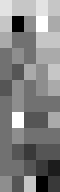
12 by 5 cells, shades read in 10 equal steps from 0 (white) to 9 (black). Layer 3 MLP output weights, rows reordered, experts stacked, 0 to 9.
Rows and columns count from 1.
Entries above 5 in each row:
0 1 0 0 1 1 0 2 0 4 3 3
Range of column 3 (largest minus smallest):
5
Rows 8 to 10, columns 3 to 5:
6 6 3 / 5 5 5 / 7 6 6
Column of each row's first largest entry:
2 2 2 1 2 1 1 3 1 3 5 4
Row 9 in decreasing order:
5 5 5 5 4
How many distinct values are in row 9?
2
